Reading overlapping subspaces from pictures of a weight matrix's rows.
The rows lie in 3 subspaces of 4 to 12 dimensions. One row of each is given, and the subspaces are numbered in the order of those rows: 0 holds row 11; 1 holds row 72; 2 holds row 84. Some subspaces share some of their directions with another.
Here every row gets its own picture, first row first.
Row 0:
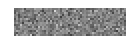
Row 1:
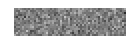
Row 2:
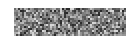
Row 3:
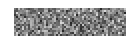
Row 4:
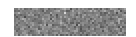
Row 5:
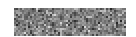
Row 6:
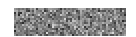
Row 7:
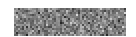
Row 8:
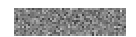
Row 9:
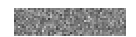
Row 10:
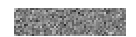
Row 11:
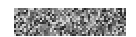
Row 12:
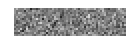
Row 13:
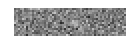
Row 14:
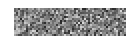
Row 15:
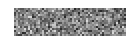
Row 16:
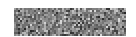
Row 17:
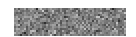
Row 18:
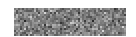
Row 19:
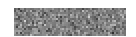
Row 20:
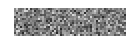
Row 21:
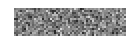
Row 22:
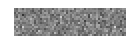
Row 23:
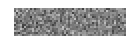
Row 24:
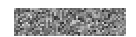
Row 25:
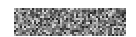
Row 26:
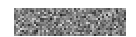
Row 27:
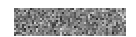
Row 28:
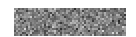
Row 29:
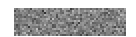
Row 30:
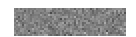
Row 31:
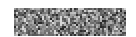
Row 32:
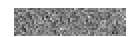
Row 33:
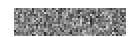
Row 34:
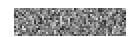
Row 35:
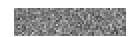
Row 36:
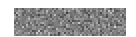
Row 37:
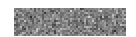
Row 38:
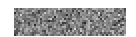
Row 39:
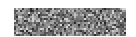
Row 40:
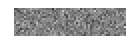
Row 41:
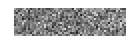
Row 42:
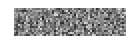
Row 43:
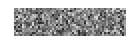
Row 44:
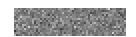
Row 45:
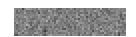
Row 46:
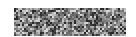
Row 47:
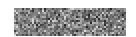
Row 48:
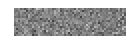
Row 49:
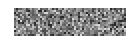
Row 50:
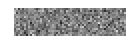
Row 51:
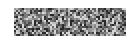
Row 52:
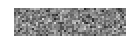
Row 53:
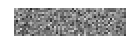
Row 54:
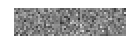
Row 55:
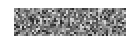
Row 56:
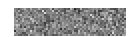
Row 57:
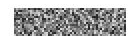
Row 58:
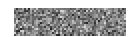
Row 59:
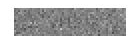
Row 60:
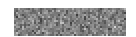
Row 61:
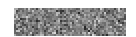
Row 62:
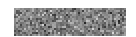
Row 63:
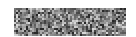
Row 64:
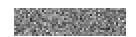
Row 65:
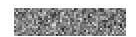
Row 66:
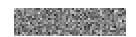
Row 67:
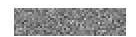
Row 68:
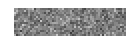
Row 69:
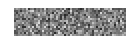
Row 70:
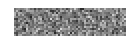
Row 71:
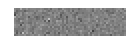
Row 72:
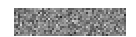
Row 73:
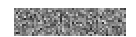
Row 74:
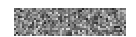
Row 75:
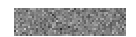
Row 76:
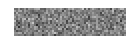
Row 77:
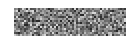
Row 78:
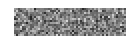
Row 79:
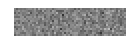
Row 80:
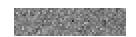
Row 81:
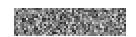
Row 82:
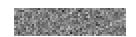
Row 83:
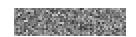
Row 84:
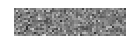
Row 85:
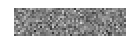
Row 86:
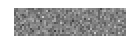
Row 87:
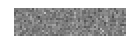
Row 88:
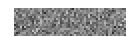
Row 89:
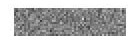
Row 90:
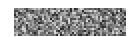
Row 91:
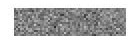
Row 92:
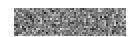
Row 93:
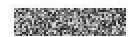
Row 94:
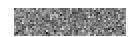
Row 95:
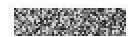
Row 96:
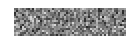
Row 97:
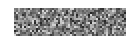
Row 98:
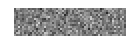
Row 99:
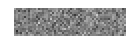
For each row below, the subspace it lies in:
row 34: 0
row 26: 2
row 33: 1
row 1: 1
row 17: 1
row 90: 0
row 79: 1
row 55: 0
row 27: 0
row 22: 1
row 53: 2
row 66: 1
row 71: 2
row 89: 0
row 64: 1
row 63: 2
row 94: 1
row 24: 2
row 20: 2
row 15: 1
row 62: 1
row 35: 1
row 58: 2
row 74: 1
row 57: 1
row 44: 0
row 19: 1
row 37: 0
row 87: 0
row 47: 1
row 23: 2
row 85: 2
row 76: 1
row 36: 1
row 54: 0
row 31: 0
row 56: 1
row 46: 2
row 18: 0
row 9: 1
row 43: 1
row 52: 2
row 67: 2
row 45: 2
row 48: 1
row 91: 2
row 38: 1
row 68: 0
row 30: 2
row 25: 1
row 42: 2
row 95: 2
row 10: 2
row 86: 0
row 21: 0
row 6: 1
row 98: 1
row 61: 2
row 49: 1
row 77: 2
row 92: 0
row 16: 1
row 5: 1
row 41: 2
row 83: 2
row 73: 2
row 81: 1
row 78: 0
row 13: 2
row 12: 2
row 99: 2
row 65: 2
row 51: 2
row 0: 1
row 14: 1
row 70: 0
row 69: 1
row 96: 0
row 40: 2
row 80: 2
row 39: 2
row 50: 1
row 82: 1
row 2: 1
